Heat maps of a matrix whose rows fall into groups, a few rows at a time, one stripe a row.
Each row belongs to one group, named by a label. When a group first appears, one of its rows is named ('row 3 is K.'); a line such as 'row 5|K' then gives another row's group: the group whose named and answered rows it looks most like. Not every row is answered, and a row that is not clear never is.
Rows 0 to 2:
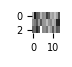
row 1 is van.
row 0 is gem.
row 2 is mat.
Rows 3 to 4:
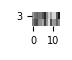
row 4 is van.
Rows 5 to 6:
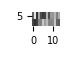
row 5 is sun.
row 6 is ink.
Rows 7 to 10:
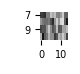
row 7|ink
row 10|gem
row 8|van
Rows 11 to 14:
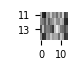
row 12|van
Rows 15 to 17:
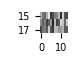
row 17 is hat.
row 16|sun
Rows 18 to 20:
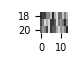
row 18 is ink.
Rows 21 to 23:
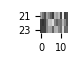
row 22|ink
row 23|ink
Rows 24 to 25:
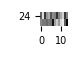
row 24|sun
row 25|van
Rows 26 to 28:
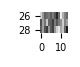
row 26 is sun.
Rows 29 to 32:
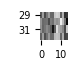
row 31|hat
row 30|van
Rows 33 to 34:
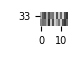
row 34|van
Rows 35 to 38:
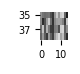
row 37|sun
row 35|van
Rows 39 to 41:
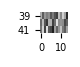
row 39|gem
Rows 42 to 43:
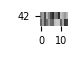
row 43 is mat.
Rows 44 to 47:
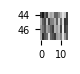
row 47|gem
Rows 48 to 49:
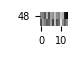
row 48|van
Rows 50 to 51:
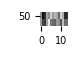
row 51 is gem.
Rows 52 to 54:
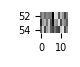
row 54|sun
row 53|hat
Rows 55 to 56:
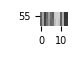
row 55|mat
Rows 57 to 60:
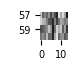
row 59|hat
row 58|sun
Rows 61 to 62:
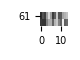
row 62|ink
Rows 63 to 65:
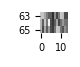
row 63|sun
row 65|hat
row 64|hat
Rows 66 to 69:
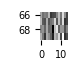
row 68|van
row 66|gem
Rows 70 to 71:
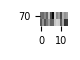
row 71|mat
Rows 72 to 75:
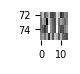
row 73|hat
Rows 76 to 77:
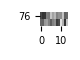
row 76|ink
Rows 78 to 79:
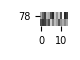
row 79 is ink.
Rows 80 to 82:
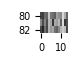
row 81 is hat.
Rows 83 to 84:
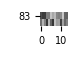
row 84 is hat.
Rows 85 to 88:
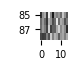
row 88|ink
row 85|hat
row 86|hat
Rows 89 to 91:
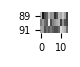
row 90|mat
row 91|sun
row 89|gem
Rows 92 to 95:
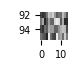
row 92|ink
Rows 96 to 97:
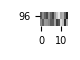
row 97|sun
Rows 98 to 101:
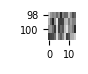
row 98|sun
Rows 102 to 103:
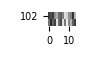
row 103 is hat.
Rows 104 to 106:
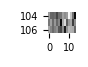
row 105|van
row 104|van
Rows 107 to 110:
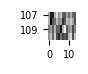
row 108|gem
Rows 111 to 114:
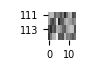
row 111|sun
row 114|hat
